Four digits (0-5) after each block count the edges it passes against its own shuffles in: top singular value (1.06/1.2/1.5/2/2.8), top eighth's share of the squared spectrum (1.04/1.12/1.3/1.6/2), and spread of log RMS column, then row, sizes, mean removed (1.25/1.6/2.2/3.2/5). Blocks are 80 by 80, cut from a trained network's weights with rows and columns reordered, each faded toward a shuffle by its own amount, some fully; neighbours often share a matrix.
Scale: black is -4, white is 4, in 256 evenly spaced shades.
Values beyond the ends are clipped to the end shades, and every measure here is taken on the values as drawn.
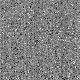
2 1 0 1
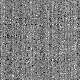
3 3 0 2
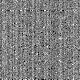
4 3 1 2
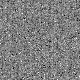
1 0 0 0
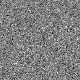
1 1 0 0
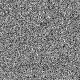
1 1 0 0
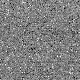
2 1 1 0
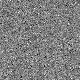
1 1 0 0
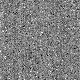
1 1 0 0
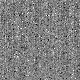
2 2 0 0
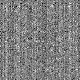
4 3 1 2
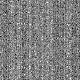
4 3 1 2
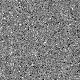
0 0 0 0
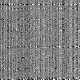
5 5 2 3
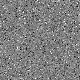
0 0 0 0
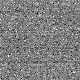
2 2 1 0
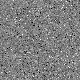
0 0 0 0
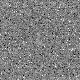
1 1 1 0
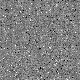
0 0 0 0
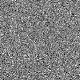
2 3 1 1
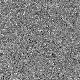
2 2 0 1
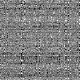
4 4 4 1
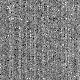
3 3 0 2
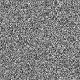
3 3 1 0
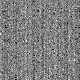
3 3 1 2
